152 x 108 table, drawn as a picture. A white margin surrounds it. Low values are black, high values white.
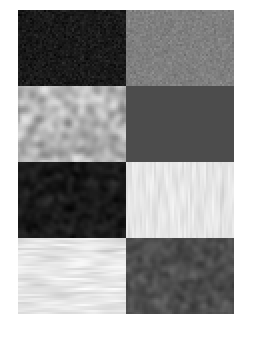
It is made of 4 by 2 panels. Panel 1,1: very low, fine-grained, faint in contrast. Panel 1,2: middling, fine-grained, faint in contrast. Panel 2,1: high, blotchy. Panel 2,2: low, flat. Panel 3,1: very low, blotchy, faint in contrast. Panel 3,2: very high, streaked downward, faint in contrast. Panel 4,1: very high, streaked across, faint in contrast. Panel 4,2: low, blotchy, faint in contrast.
